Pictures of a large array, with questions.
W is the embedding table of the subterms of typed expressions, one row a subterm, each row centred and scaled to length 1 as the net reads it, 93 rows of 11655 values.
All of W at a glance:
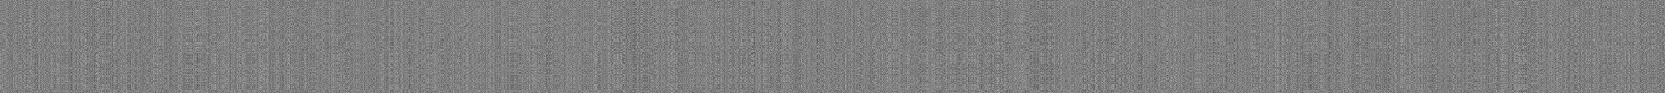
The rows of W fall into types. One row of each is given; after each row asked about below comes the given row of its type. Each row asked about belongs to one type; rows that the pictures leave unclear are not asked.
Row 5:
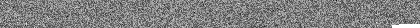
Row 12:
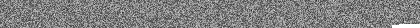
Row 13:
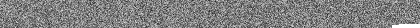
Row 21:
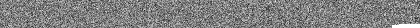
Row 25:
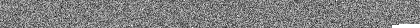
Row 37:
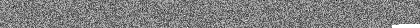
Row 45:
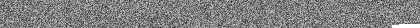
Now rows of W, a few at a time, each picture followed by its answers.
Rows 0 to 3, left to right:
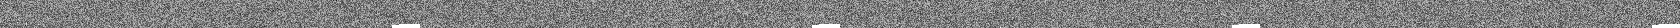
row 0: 5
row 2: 45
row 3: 37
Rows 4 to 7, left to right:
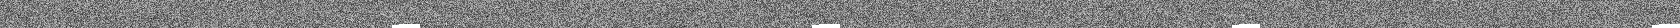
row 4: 45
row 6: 21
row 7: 21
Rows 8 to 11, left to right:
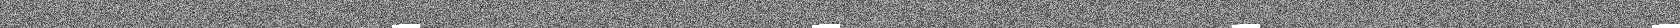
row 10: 45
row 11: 25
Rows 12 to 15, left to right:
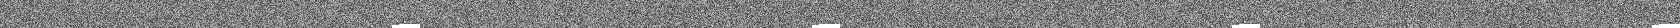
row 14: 12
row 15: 21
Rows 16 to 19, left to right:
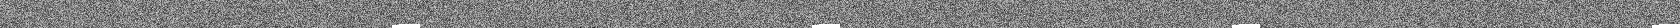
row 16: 13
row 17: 45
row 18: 37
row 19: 25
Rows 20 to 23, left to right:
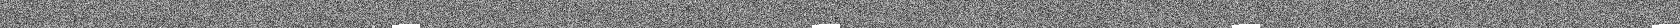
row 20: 12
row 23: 45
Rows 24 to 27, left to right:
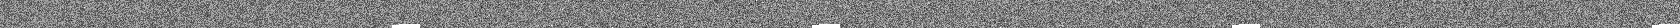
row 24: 45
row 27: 21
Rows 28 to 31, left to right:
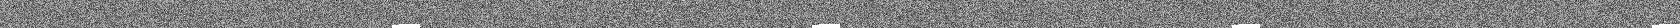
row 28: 37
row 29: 13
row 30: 37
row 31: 12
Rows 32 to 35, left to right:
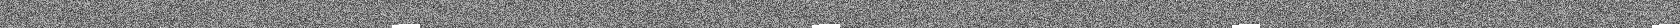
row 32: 45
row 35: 25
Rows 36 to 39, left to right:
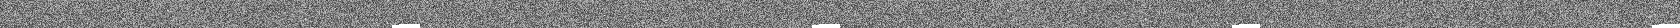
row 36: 5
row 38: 5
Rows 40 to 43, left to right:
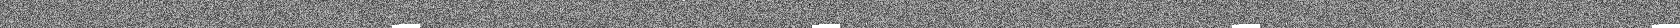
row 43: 45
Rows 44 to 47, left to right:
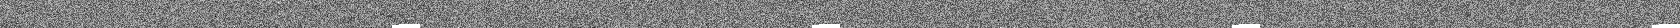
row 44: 5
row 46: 37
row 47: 45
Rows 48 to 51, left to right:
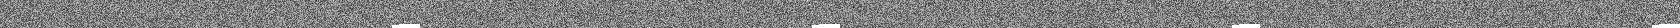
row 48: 12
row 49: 37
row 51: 21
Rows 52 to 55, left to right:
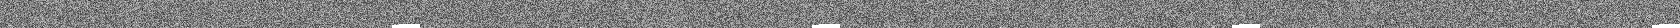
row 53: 37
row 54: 12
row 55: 12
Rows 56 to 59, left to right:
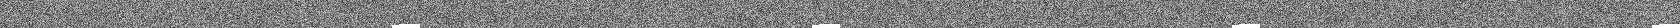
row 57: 12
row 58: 21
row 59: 25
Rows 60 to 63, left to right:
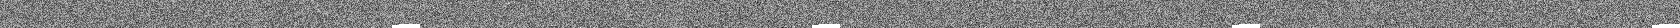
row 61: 37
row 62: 21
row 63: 12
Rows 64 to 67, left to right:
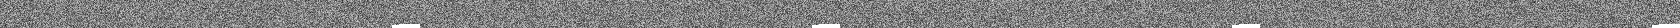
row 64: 12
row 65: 37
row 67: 13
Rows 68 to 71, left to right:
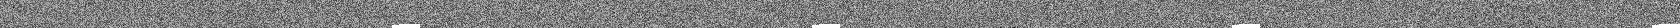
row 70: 45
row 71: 21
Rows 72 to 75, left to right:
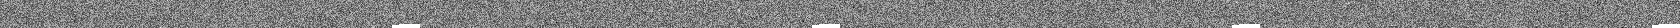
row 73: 12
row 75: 37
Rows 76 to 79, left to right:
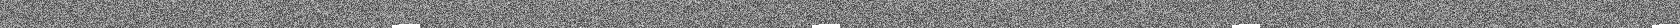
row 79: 12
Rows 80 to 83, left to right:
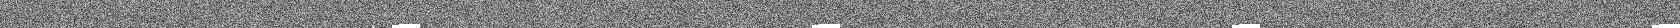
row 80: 13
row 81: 13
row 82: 12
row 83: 5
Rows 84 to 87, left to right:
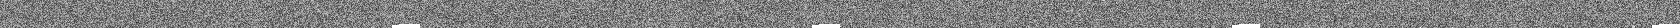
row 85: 37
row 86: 13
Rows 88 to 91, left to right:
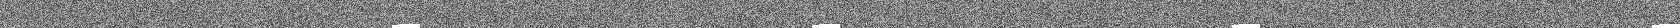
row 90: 45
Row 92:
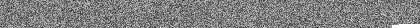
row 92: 45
